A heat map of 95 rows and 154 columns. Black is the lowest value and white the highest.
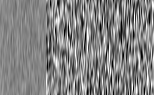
Slope: none. Average level on the scale: 50%. Grain: streaks running down. Seam: vertical, 30% of the way across, the left part calmer. Mirror symmetry: none.
